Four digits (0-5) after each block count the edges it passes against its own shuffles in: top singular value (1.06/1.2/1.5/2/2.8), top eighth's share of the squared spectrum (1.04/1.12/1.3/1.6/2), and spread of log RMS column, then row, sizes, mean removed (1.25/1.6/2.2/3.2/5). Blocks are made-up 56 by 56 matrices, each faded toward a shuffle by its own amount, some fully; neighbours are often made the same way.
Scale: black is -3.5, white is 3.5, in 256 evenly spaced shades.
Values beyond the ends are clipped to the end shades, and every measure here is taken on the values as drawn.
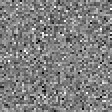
3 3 1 0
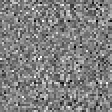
4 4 2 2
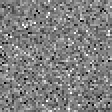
0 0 0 0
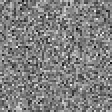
0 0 0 0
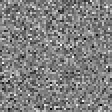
2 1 0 0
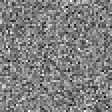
0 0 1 0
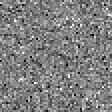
0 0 0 0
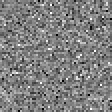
0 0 0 0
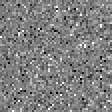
1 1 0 0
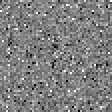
2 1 0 0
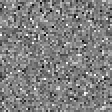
0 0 0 0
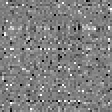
4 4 2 2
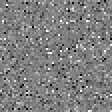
2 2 0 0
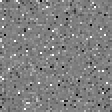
0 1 0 0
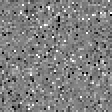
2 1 0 0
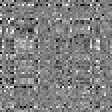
4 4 3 3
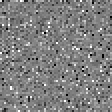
2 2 0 1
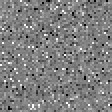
1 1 0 0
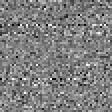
2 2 0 3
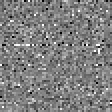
2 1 0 2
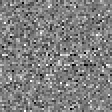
1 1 0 2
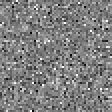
1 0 0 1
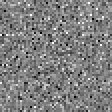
0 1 0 1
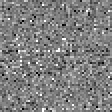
1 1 0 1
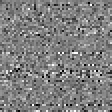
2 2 0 3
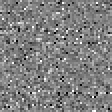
1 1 0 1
